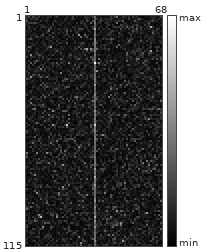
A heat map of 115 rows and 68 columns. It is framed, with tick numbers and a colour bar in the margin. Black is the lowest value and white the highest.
Overall the values sit about 10% of the way up the scale. The values are skewed, with a long tail toward high values. Column 35 stands out from the rest. Neither half mirrors the other.
